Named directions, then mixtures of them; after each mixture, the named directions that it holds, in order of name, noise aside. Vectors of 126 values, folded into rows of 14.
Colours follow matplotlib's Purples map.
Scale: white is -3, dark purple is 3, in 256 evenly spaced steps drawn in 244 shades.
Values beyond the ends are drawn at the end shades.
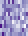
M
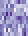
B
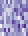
B, M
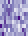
B, M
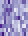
B, M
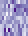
B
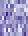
B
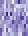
B, M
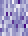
B, M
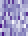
M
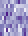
B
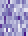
B, M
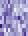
B, M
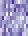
B, M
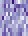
B, M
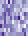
B, M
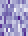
B, M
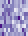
B, M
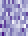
M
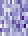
M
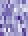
B, M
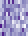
M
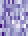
M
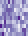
B, M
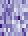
B, M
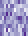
B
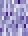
B, M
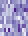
B, M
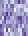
B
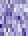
B, M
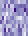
B
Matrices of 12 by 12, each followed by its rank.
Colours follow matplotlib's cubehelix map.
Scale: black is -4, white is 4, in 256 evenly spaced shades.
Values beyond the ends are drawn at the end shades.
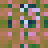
two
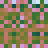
two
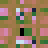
two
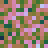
full rank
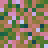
full rank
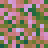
full rank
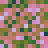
full rank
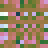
two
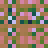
two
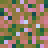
full rank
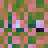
two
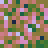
full rank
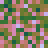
full rank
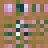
two
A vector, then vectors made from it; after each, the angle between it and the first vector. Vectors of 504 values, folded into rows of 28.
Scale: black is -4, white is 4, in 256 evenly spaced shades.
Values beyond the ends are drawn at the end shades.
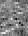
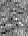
nearly opposite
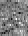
nearly opposite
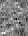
nearly parallel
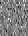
orthogonal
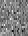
partly aligned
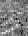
nearly parallel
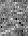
nearly parallel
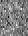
partly aligned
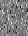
orthogonal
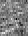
nearly parallel
